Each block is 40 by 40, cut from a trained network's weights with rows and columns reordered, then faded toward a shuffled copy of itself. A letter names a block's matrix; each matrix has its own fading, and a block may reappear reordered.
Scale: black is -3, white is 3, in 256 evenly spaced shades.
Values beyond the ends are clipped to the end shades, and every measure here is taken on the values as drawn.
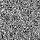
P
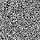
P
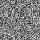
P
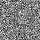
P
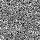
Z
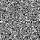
P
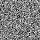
Z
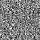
P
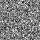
P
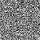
P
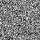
P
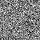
Z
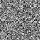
P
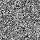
Z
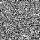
P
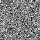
P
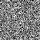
P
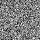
Z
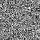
P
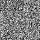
Z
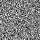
P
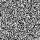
Z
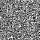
P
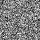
Z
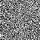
P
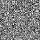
P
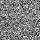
P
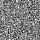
Z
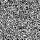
P
